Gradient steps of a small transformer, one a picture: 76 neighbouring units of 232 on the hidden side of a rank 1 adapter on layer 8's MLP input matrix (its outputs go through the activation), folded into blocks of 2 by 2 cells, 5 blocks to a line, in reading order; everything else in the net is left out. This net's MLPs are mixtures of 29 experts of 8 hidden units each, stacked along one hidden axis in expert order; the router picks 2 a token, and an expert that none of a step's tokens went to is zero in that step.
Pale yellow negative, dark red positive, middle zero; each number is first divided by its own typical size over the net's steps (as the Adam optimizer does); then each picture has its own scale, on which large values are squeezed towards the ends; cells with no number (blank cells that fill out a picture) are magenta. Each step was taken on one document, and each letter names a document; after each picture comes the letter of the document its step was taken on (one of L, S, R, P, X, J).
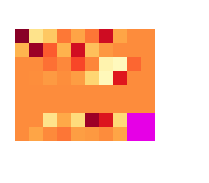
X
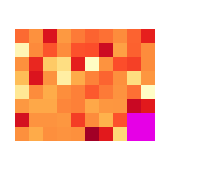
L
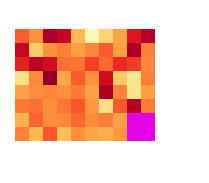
L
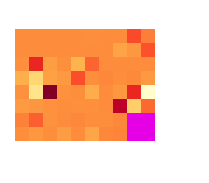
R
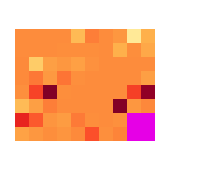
R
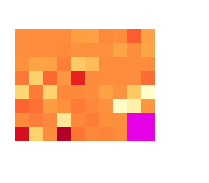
R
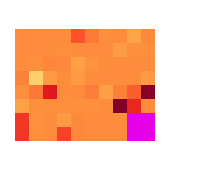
R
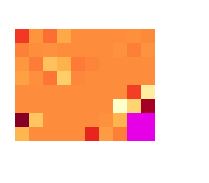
L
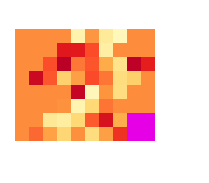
X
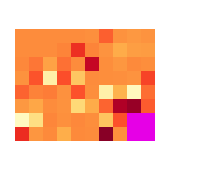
L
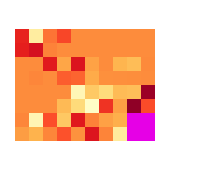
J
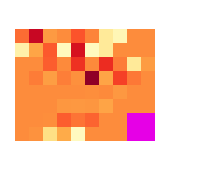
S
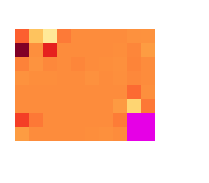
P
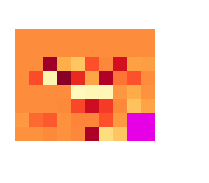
J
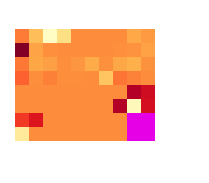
P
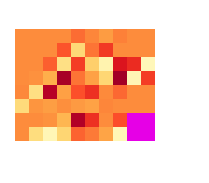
X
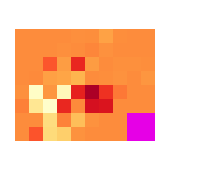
X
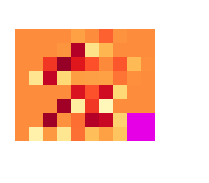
X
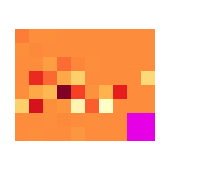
S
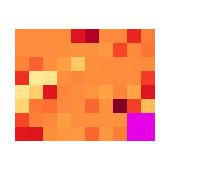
R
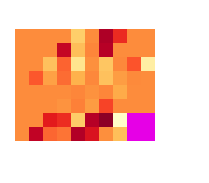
S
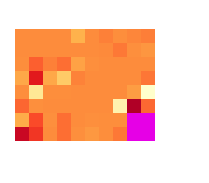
R
